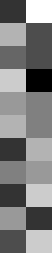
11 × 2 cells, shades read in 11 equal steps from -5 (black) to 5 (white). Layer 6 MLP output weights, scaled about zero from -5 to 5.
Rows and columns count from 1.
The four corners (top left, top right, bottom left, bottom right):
-3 5 -2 3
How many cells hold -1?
1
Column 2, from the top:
5 -2 -2 -5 0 0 2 1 3 -3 3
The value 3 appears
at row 4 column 1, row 9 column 2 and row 11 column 2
